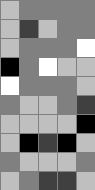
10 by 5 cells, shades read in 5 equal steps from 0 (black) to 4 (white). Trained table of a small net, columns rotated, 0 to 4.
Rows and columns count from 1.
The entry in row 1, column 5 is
2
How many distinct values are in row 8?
3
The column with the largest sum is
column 1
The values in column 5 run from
0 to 4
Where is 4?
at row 3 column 5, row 4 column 3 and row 5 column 1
